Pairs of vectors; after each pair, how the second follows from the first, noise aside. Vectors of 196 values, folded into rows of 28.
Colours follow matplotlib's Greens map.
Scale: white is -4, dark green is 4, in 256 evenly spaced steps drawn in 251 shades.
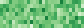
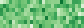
copied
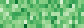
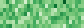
wrapped around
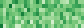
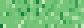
partly zeroed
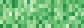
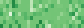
partly zeroed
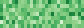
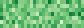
copied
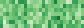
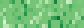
partly zeroed
